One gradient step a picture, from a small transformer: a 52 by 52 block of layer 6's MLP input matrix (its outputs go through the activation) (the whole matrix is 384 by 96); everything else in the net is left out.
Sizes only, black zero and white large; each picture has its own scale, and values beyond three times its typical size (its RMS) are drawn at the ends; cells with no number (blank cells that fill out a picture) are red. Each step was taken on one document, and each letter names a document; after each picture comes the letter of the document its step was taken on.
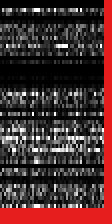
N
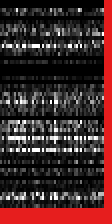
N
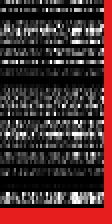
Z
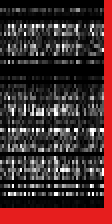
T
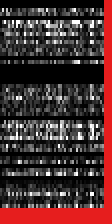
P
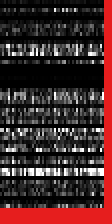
T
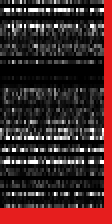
T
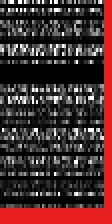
T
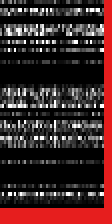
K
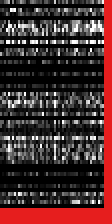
K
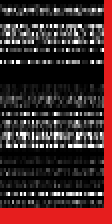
Z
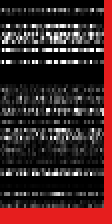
Z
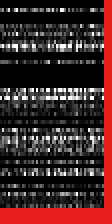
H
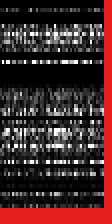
Z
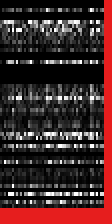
P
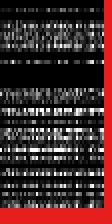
H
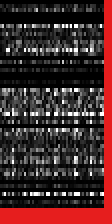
Z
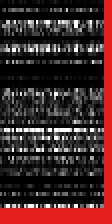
T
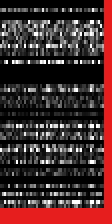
P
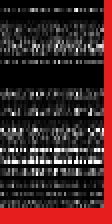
H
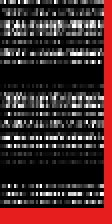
K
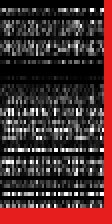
T
